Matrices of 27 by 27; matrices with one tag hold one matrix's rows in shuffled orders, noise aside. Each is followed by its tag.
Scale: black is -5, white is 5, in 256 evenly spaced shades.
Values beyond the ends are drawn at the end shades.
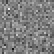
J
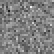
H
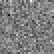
H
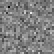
H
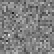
J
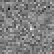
H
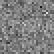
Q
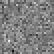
J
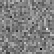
Q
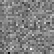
H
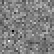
J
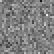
Q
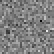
Q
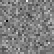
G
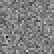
G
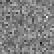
Q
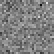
Q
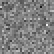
Q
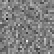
G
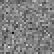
J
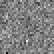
G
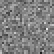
Q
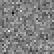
J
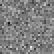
H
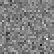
Q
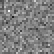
J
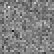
J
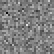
G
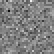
H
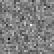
H
